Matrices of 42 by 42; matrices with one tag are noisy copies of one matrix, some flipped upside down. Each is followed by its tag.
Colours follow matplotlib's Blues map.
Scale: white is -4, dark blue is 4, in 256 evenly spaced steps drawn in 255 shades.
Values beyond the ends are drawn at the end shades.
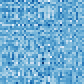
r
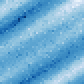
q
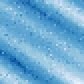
q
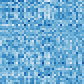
r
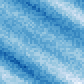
q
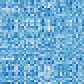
r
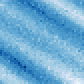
q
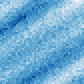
q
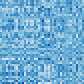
r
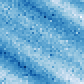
q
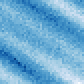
q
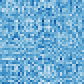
r
